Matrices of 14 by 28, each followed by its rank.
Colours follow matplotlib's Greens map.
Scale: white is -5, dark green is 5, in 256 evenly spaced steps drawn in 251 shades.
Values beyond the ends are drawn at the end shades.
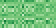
two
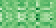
two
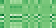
one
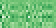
two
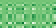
one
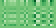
one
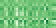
two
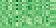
two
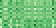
two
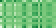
one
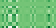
one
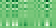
one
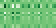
one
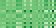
one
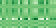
one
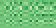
two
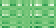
one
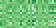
two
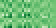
two
